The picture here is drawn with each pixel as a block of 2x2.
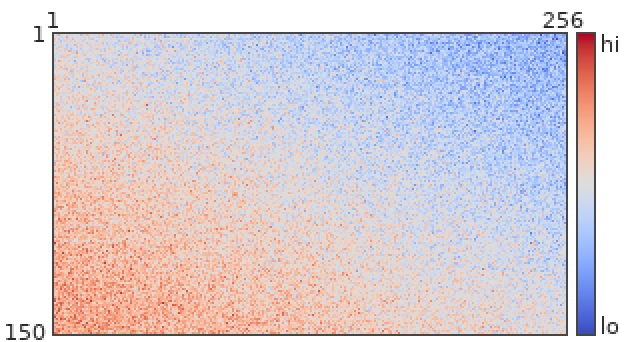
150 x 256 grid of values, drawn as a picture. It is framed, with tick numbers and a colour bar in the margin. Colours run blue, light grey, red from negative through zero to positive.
Slope: up to the bottom left. Odd rows or columns: none. Ninth with the highest average: bottom left. Mirror symmetry: none. Ninth with the lowest average: top right. Histogram: bell-shaped.
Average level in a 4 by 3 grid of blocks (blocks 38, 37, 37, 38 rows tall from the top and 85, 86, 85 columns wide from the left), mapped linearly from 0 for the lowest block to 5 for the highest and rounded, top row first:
210
321
432
543
